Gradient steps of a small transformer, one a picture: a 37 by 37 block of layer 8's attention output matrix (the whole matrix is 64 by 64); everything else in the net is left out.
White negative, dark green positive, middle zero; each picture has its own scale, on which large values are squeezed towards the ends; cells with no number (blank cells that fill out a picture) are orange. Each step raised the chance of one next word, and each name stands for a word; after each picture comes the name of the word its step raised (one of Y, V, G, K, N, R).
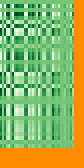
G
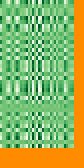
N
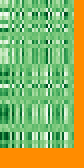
G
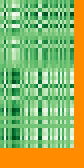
G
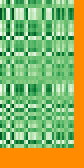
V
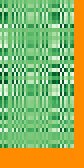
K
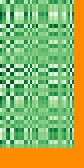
K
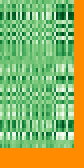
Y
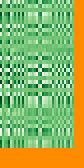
K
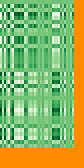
G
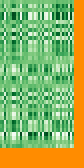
Y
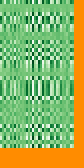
N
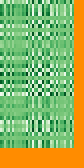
K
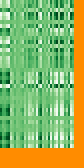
G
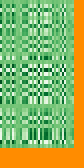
K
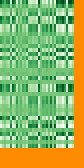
N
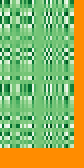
N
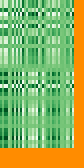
G
